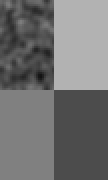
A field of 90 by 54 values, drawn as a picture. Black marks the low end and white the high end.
The table splits into 2 rows of 2 panels. Panel 1,1: low, blotchy. Panel 1,2: high, flat. Panel 2,1: middling, flat. Panel 2,2: low, flat.
